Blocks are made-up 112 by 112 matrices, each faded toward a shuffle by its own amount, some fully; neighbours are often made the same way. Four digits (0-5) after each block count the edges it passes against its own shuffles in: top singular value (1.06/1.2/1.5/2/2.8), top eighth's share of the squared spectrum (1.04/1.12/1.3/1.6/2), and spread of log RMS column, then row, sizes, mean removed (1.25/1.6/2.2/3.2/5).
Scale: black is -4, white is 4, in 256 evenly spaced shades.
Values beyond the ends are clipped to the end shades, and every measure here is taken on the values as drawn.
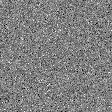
0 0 0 0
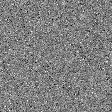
0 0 0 0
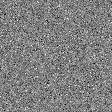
0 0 0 0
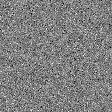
0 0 0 0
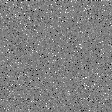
3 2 0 1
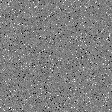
2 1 0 0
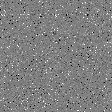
2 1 0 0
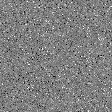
2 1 0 0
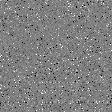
3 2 0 1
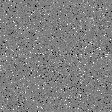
3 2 0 0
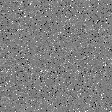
3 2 0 1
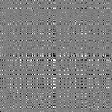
5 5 4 4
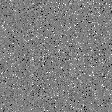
3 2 1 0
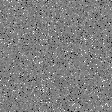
3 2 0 0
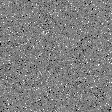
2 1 0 0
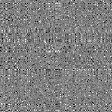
5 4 2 3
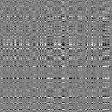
5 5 4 4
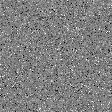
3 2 0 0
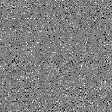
4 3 1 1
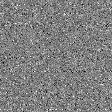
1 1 0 2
